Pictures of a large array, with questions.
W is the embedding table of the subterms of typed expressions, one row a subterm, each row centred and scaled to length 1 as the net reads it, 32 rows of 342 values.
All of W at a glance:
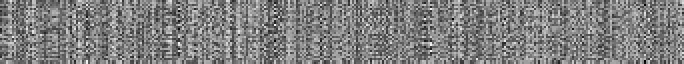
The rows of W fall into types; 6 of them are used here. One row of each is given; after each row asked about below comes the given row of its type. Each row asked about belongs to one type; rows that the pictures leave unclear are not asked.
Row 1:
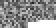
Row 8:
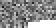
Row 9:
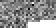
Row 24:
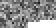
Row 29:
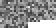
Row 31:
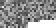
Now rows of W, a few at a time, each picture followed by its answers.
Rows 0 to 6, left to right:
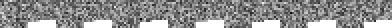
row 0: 1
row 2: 31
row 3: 1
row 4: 29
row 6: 9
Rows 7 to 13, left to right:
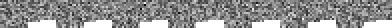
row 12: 31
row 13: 8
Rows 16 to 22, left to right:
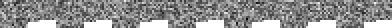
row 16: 31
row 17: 29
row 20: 24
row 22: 29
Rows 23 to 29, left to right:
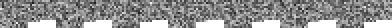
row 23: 1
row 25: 29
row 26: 1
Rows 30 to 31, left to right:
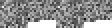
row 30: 31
